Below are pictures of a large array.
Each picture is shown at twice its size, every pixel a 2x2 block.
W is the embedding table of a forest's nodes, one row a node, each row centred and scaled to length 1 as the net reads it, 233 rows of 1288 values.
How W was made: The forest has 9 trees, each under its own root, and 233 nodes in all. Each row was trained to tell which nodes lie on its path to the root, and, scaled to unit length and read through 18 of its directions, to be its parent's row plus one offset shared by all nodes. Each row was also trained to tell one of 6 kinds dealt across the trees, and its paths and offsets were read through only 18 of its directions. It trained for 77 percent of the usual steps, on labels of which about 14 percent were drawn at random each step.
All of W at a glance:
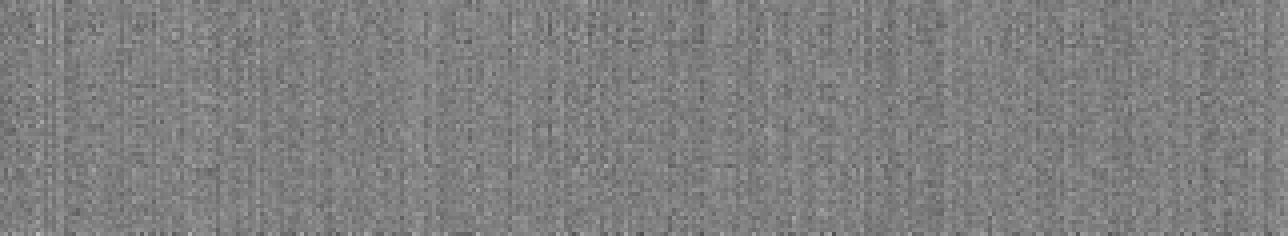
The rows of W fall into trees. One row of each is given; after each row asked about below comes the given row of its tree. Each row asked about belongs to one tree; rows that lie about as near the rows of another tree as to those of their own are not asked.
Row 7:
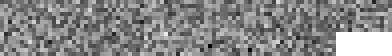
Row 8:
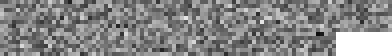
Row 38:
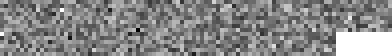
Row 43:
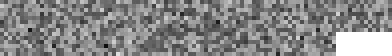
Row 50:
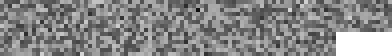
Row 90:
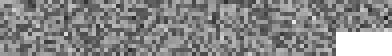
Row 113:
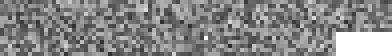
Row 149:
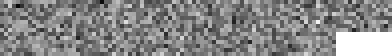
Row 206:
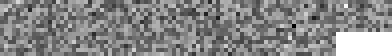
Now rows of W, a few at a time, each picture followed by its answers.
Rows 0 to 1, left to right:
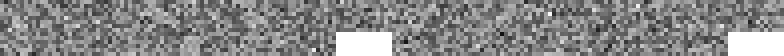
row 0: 43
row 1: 38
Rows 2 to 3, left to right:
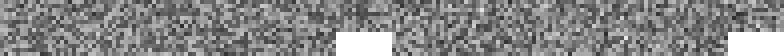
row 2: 8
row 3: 7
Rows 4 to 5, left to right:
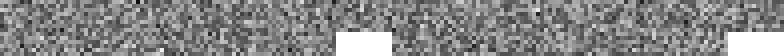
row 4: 43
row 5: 113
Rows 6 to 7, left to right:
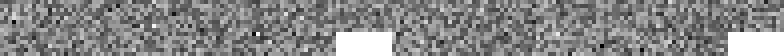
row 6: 50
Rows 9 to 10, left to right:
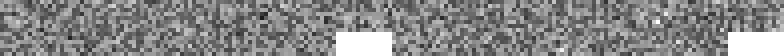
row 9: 206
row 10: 8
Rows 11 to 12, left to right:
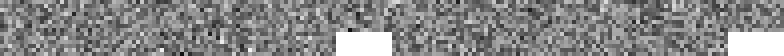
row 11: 43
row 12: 90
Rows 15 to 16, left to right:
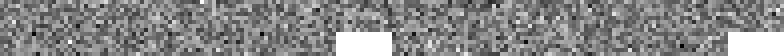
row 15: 206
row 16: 149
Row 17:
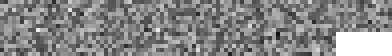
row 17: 206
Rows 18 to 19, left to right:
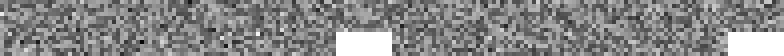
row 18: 50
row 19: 8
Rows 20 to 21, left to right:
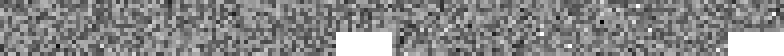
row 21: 50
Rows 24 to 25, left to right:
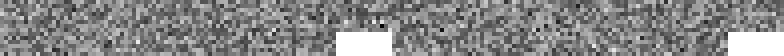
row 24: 8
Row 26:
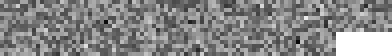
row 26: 7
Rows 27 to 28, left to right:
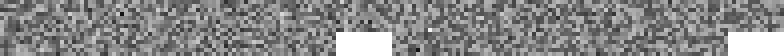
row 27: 8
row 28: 50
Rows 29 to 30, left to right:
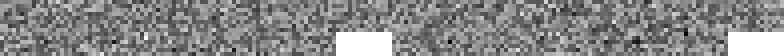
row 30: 38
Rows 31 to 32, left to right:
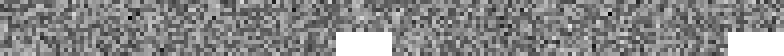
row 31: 7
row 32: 113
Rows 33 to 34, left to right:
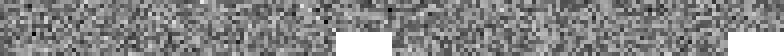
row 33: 206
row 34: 7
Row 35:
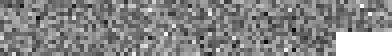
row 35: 38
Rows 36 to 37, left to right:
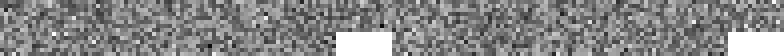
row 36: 8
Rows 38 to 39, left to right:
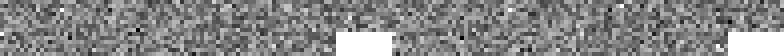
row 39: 38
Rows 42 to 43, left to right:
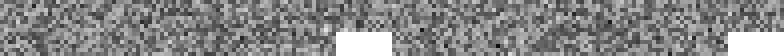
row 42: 38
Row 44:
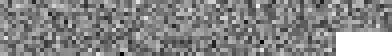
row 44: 7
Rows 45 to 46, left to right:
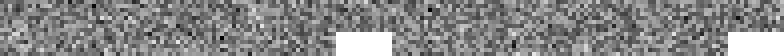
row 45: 149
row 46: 43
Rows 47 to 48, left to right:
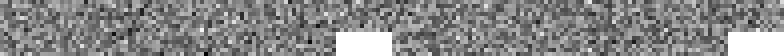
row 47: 7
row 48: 38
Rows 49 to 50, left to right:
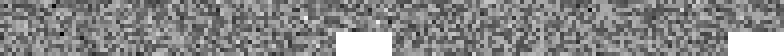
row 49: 149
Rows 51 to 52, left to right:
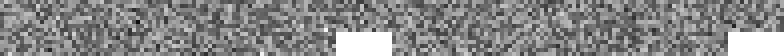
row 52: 43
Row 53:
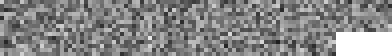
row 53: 8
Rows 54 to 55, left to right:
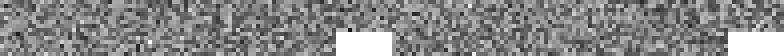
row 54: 38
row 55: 50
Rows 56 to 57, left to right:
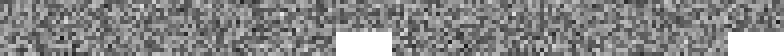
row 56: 50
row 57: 90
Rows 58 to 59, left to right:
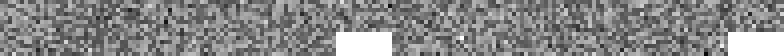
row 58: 90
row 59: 149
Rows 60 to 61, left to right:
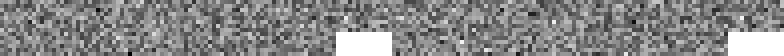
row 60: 8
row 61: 38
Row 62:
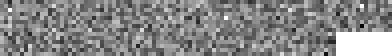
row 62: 50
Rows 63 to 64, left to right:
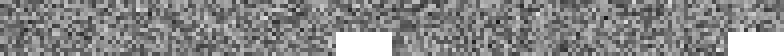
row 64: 7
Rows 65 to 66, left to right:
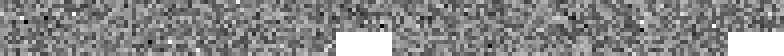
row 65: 8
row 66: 43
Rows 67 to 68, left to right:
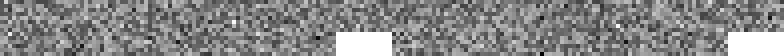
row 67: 50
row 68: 149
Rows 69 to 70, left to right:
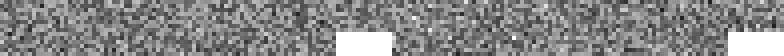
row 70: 50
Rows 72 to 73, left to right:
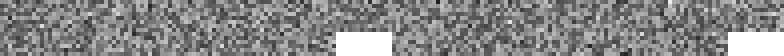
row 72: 8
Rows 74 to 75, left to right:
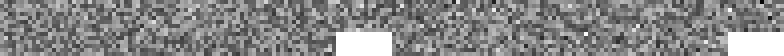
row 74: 7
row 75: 149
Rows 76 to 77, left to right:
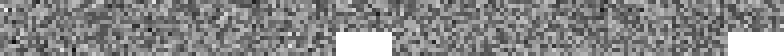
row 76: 90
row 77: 149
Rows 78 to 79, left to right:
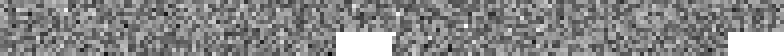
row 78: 8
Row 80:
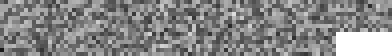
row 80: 206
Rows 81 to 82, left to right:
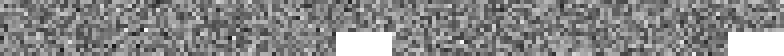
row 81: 43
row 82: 50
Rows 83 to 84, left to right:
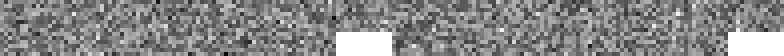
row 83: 8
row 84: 8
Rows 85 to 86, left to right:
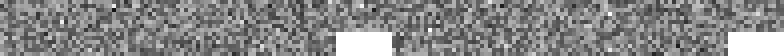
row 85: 7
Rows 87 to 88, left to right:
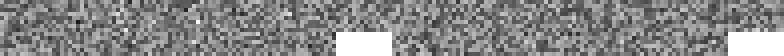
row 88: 50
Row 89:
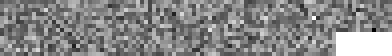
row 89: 113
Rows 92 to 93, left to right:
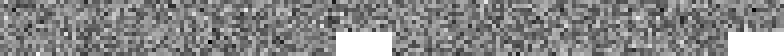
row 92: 8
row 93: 50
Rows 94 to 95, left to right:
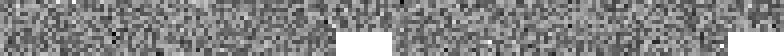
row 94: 50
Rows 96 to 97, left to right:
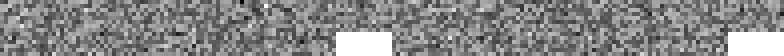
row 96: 206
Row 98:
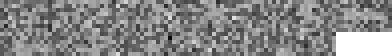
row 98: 206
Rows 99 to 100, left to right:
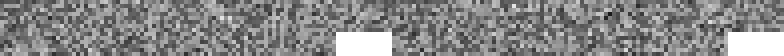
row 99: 113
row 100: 113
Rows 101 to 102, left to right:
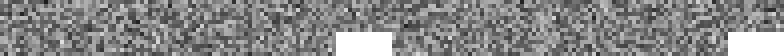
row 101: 7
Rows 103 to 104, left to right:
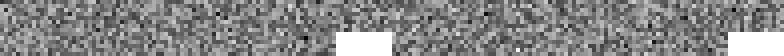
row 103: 113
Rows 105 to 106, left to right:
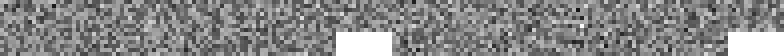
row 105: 8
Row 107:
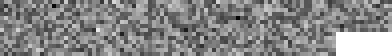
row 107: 149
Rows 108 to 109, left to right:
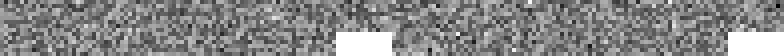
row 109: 7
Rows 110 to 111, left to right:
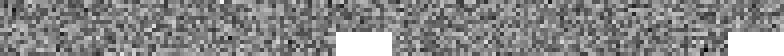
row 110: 149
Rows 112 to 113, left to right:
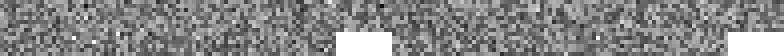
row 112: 8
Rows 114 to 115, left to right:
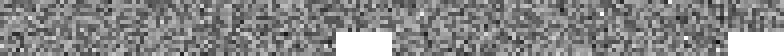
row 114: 38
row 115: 38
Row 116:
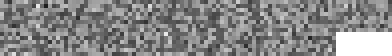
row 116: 7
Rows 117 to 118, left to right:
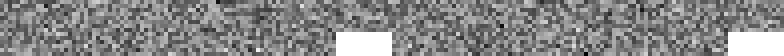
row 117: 50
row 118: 7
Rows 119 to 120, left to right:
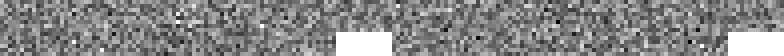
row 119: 43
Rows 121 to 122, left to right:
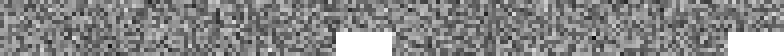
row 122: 90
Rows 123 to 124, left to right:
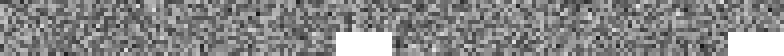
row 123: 113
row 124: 8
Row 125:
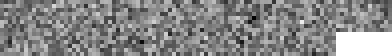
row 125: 113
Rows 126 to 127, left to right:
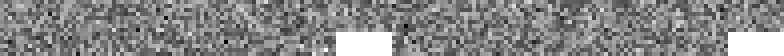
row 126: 206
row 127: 8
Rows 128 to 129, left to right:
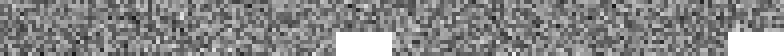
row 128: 90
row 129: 38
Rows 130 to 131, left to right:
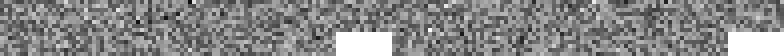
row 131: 50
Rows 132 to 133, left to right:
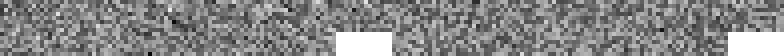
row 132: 149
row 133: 7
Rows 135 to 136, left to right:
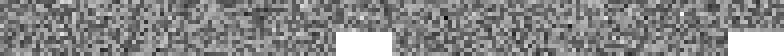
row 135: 50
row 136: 50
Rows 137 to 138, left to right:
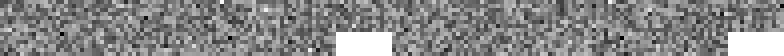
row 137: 149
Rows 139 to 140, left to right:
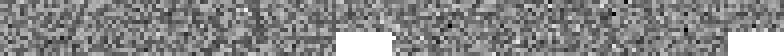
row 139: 7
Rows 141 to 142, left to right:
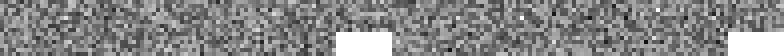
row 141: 206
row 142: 38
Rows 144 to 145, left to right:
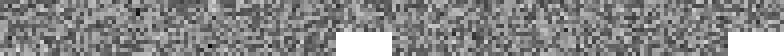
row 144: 7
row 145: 8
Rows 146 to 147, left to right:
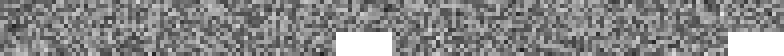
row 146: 113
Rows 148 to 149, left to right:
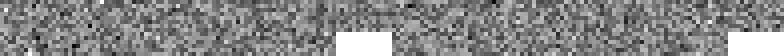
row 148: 50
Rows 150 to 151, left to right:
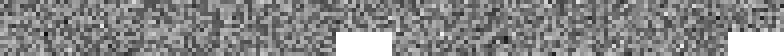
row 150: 7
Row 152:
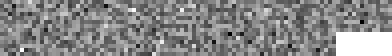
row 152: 149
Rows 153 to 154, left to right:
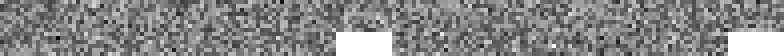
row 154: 7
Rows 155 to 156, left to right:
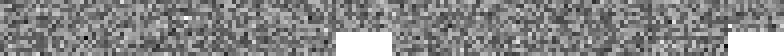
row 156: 7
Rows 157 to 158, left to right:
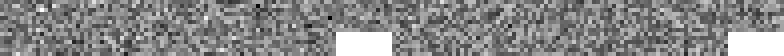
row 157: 50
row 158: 8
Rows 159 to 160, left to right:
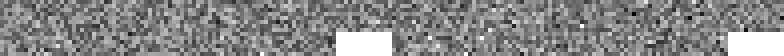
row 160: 149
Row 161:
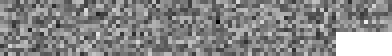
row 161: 8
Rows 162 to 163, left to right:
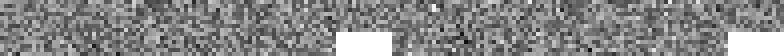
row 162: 7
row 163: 50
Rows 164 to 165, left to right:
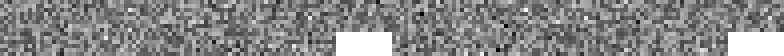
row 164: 43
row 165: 43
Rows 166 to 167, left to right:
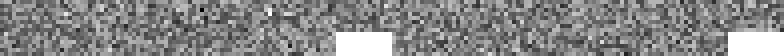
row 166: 43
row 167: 7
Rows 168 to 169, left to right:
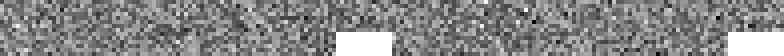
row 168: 43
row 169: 206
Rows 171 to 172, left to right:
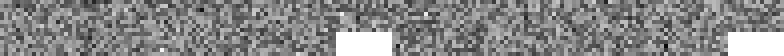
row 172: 8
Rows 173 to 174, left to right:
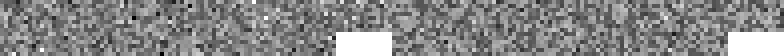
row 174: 206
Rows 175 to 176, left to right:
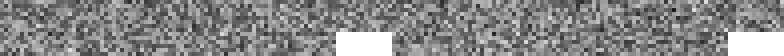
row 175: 149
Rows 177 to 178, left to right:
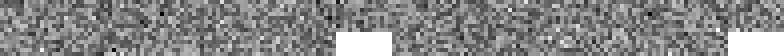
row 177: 38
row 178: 90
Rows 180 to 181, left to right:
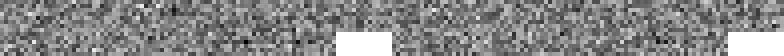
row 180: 38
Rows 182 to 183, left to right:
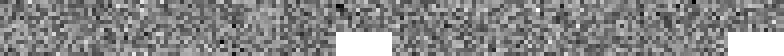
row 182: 149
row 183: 7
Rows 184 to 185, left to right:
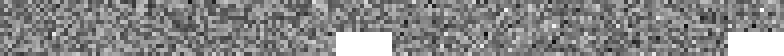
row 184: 149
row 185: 8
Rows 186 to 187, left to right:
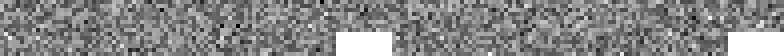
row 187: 7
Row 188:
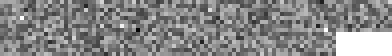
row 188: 90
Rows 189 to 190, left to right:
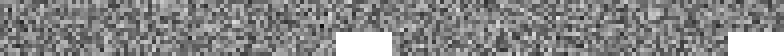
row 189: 90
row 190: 149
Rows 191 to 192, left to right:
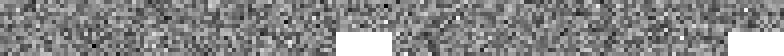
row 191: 7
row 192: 38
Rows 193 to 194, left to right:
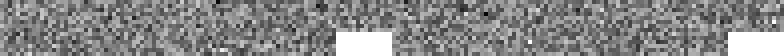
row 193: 50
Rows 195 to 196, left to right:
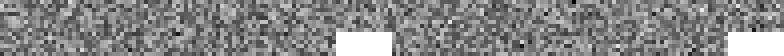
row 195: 206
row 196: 206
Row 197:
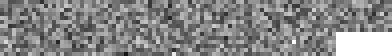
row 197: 7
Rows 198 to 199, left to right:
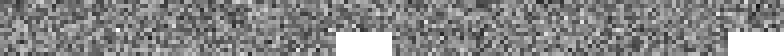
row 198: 149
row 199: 8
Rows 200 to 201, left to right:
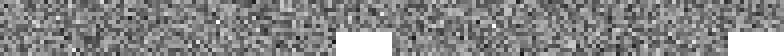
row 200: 90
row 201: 8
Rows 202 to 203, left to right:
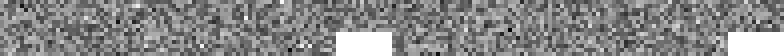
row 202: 7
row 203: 149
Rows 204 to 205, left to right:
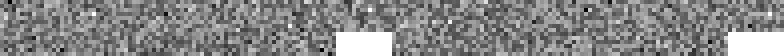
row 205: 206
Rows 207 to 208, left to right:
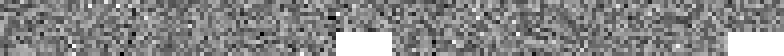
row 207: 8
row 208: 38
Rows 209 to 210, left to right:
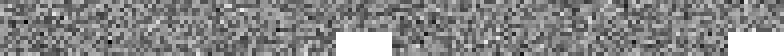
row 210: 8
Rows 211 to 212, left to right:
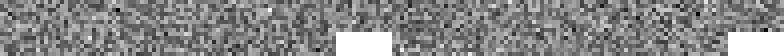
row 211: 149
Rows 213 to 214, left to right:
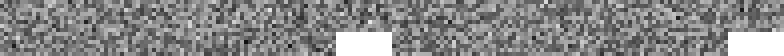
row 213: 8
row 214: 8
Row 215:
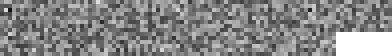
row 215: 90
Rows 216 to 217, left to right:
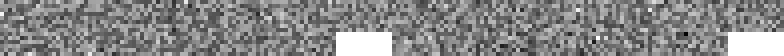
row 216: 7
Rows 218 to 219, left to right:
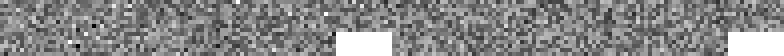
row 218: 38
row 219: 7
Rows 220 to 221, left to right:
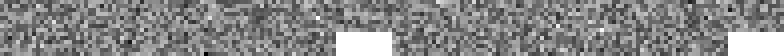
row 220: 50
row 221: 8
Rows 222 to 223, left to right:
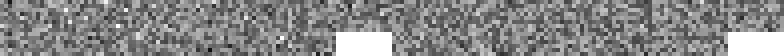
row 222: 7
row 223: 113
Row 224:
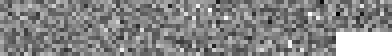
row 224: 50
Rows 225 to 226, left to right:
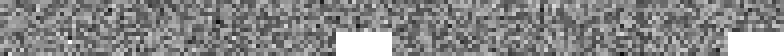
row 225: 38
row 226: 113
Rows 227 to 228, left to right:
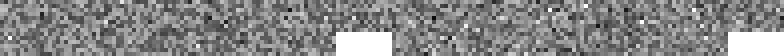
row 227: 43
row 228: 43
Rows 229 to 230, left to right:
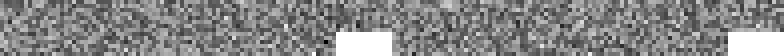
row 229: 38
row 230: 7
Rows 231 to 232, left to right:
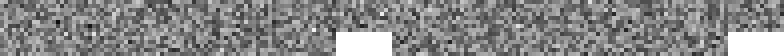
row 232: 90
